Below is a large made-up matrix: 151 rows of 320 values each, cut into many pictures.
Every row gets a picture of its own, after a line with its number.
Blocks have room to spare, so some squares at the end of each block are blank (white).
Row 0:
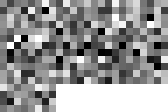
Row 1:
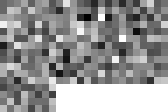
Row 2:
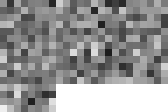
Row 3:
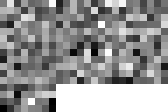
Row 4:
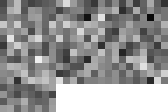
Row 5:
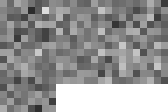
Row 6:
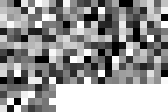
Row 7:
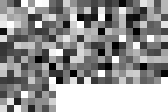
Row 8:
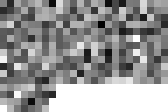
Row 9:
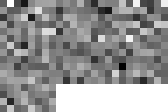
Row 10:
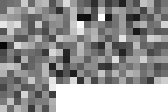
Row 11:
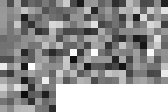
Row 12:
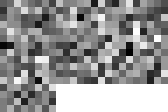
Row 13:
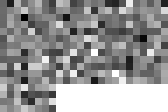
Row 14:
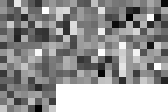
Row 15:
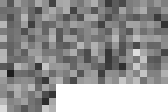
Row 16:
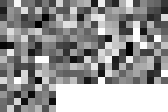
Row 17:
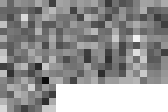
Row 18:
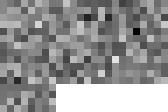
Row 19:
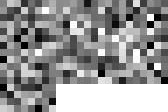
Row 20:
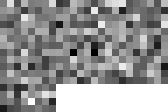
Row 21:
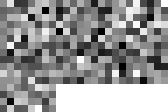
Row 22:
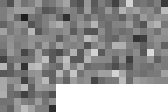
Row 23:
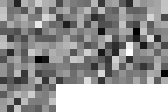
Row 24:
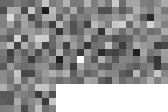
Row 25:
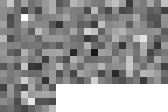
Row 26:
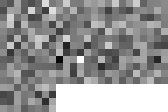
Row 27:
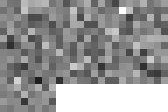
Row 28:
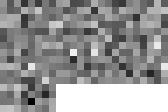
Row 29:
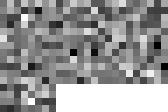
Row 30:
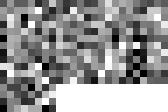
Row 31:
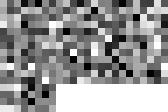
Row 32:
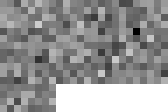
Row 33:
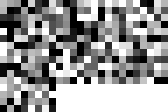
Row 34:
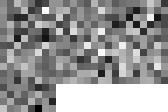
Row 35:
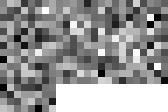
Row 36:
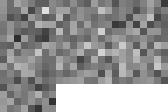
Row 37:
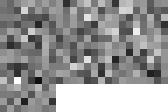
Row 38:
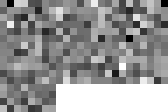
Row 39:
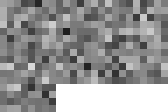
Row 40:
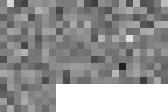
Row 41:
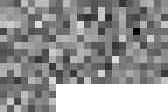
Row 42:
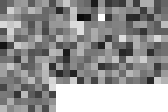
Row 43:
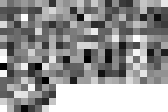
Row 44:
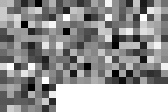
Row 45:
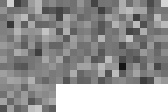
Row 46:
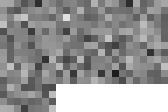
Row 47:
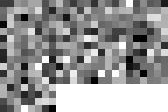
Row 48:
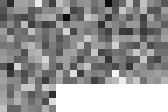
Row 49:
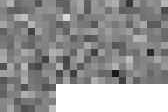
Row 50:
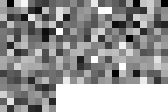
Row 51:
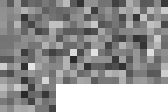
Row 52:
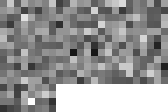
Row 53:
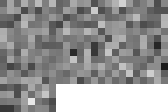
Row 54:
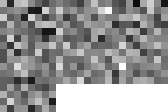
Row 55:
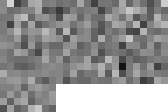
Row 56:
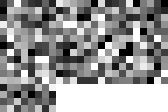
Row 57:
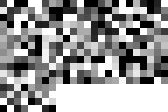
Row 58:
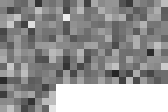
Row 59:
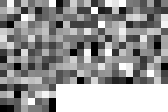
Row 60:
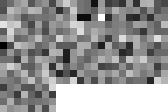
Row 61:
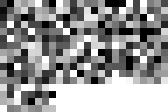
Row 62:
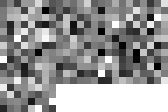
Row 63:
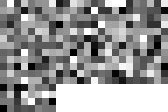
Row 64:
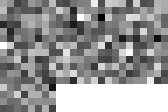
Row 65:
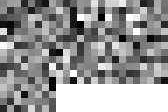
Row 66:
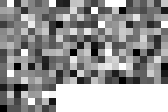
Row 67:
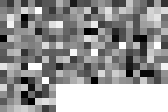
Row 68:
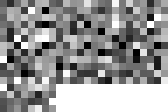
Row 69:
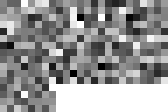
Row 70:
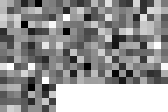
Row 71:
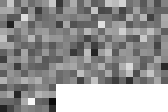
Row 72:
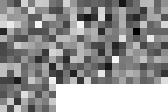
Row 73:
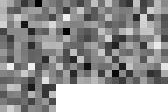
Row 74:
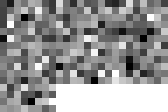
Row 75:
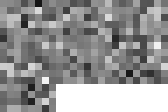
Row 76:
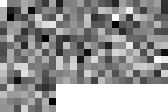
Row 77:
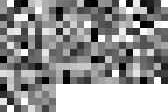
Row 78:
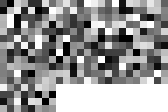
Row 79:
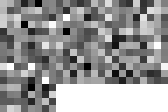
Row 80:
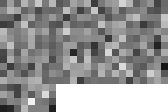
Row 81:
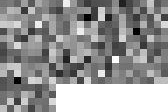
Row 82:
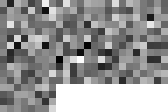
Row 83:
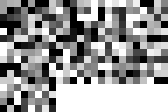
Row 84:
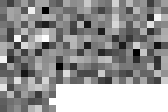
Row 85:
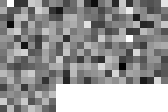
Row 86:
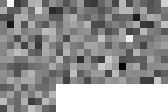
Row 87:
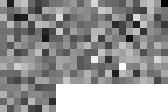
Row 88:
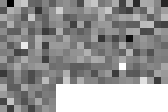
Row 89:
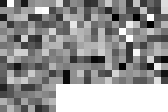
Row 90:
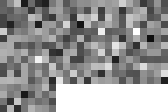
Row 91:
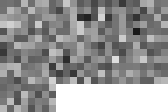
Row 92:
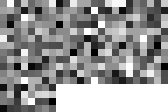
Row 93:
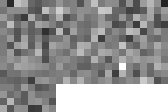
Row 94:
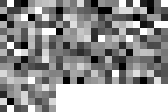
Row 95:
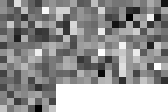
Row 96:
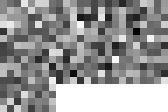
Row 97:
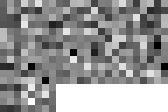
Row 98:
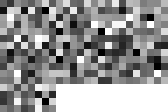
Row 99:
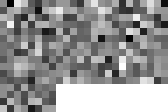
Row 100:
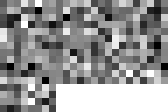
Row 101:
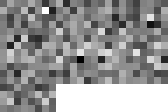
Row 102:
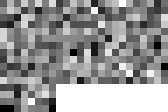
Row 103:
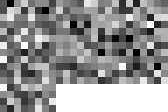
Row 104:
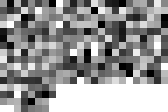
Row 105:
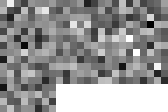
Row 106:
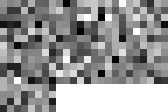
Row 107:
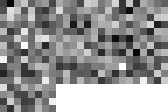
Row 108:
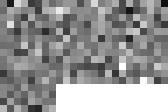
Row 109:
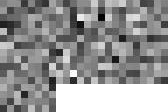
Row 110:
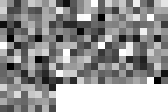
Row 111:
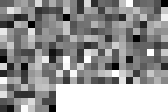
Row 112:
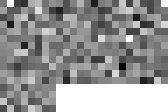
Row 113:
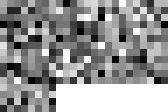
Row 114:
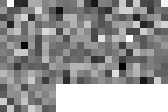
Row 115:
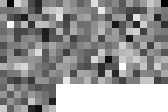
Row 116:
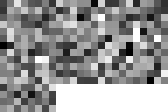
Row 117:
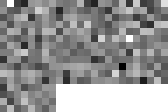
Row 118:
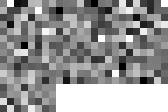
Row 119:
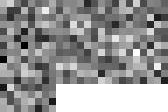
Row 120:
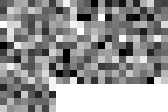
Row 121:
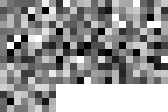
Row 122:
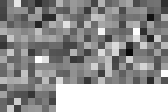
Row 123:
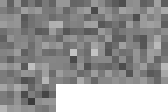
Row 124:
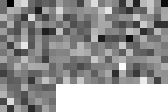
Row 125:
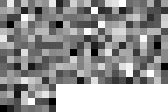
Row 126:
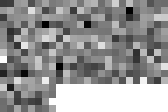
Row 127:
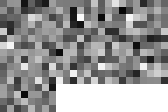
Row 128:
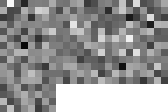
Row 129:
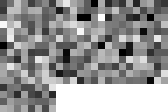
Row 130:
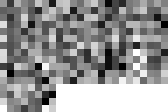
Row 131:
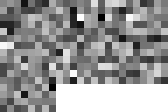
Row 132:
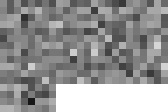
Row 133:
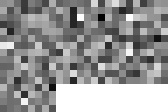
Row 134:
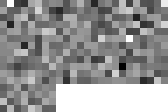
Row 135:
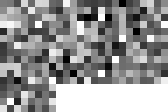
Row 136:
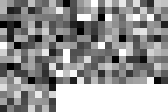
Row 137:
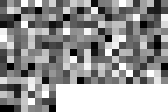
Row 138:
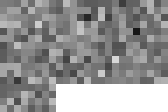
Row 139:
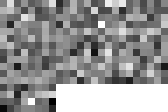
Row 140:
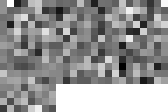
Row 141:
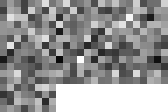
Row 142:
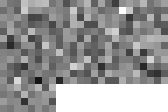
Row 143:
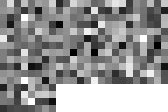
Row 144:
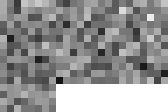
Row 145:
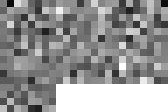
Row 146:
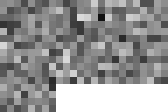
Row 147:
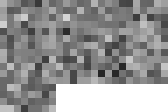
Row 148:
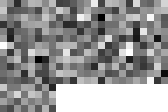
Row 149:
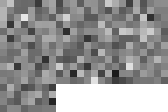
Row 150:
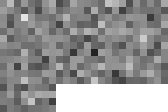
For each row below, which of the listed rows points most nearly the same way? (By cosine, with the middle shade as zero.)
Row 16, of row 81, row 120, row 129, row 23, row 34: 129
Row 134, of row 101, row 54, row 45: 45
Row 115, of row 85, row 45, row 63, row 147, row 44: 147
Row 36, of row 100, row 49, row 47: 49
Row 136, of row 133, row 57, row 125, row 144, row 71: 133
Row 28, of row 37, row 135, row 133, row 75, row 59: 75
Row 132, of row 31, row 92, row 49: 31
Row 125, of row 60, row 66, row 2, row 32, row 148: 66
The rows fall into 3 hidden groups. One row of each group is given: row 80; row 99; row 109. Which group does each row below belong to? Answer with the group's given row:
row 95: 99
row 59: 80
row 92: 80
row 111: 80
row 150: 80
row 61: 80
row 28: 80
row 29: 80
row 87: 99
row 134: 99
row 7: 109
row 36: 99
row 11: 80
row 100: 80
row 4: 109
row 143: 80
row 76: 99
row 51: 80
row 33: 109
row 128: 99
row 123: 80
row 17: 80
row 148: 109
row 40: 99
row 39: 80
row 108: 99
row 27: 109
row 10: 109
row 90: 109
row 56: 109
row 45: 99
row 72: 109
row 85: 99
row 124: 99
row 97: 80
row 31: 80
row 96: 109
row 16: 109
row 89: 99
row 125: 80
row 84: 99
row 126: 99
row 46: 80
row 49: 80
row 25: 80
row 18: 109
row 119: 99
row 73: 80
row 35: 99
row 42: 109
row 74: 80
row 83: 109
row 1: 109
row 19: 99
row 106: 109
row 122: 109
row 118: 99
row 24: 99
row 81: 109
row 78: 99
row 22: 80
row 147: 80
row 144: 109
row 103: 99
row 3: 80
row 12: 109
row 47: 80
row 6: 109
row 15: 80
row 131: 109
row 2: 80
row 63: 80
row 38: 99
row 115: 99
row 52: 80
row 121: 99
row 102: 80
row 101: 99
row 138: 109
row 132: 80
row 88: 99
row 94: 99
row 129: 109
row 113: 109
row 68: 99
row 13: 80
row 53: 80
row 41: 109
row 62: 99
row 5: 99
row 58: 80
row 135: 109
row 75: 80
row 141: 99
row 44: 80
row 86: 99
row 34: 99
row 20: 80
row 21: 99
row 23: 109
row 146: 109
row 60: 109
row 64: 109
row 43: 80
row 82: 99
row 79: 80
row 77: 99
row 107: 99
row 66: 80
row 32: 109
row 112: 99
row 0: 99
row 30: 80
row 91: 109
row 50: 99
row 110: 109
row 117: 99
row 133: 109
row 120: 109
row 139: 80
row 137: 80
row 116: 109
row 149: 80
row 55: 99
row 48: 80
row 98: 99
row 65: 109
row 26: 99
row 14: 99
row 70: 80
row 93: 99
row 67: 80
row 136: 109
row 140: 99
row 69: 109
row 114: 99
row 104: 80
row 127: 109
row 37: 109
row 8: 80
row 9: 99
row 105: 99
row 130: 80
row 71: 80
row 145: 99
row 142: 109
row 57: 99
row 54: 99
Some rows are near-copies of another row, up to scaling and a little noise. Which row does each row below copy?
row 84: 68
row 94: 9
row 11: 51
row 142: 27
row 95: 14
